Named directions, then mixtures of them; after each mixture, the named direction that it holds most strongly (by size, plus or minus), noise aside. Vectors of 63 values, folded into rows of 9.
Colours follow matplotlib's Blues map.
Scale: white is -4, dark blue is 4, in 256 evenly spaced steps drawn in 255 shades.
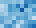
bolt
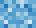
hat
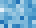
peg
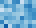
peg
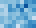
bolt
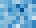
bolt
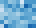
bolt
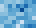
bolt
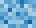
hat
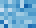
hat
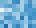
peg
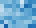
bolt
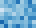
peg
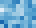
peg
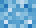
hat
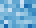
hat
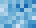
bolt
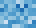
hat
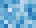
hat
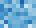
hat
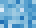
peg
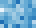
peg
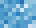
bolt
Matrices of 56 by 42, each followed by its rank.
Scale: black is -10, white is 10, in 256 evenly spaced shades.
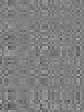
three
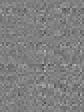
five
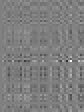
two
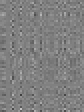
three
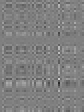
two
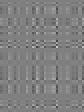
one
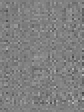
five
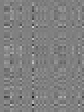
two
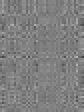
three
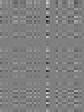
one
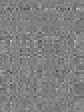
five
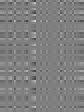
one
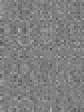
five
